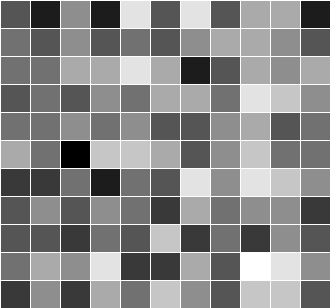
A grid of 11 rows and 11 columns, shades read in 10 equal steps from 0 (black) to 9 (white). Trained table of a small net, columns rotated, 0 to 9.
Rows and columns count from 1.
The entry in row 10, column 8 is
3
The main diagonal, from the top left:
3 3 6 5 5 6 8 4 2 8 3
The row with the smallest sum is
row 9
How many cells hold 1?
5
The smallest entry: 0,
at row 6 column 3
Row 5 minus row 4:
1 0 2 -1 1 -3 -3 1 -2 -4 -1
